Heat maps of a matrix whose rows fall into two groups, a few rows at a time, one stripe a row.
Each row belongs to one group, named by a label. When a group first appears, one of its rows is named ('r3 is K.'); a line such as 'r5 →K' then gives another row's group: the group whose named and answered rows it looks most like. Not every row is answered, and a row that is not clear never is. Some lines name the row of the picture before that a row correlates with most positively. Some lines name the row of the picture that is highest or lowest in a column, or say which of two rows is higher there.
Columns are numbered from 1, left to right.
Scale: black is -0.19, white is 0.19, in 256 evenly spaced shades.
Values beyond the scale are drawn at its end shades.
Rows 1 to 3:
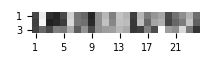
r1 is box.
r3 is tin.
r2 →box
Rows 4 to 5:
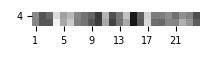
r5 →tin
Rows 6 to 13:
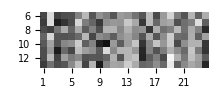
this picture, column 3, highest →8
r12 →tin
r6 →box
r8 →tin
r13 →tin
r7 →box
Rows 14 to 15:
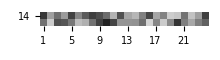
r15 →box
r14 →tin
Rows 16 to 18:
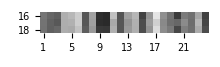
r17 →tin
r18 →tin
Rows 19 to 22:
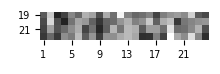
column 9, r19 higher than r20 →Yes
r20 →box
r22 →tin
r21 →tin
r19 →box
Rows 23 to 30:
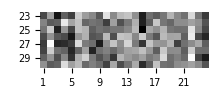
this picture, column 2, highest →27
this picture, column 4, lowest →27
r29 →box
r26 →box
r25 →box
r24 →tin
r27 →box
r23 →box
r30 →tin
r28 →box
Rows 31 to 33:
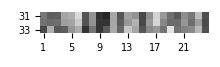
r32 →tin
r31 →tin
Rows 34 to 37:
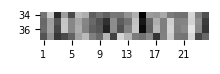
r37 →box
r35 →tin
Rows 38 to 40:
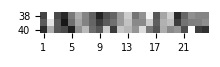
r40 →box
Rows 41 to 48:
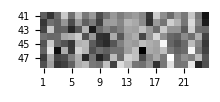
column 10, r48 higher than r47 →Yes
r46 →box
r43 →box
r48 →box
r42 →tin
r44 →tin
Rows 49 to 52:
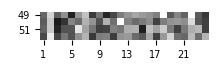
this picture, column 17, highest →51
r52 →box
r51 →box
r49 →box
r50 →box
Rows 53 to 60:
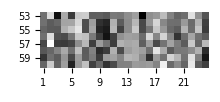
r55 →tin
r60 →box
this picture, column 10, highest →59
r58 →tin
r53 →box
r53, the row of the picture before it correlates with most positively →51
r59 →tin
